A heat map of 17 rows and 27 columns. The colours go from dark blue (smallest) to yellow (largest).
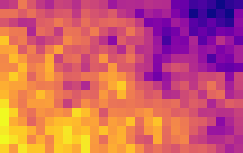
The field climbs toward the bottom left. The top right is the ninth with the lowest average. Neither half mirrors the other. The ninth with the highest average is the bottom left.
